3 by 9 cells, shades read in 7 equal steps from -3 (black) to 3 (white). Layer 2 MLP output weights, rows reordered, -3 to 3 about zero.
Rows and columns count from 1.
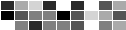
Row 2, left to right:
-3 -1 0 0 -3 -1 2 1 -1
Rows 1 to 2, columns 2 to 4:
1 2 -2 | -1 0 0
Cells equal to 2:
2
